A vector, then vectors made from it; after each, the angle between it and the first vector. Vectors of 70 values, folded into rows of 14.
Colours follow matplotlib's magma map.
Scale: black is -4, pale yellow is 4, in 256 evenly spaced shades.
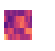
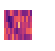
partly aligned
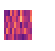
orthogonal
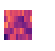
nearly opposite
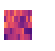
nearly opposite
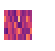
orthogonal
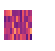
orthogonal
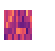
partly opposed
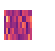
orthogonal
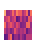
partly opposed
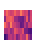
nearly opposite
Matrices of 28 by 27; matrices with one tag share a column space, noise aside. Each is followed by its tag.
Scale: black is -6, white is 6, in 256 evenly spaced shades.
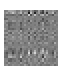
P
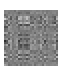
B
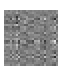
B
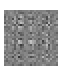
B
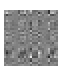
P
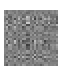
B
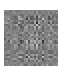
B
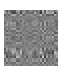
P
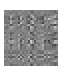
B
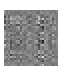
B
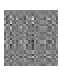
B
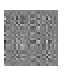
B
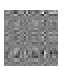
P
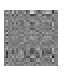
P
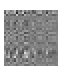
P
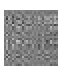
B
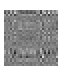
P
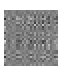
B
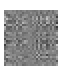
B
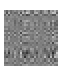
P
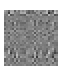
P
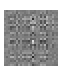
B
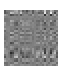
P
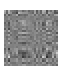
P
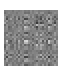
B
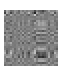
P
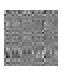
P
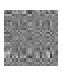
P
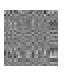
P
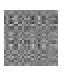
B
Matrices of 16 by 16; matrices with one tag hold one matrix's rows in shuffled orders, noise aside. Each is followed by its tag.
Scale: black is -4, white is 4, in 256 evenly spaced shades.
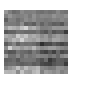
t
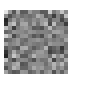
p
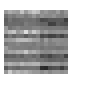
t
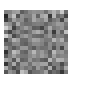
p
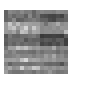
t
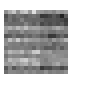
t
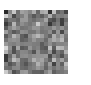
p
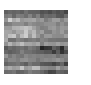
t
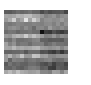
t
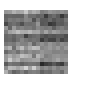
t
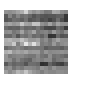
t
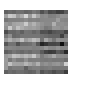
t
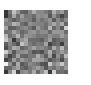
p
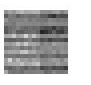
t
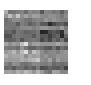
t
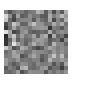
p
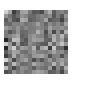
p
